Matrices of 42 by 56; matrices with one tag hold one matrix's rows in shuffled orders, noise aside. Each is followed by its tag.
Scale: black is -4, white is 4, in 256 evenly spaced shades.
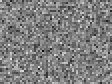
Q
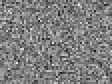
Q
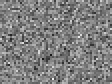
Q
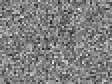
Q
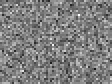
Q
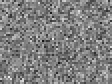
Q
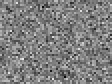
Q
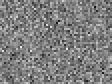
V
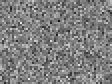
V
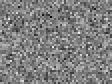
Q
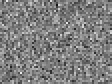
V
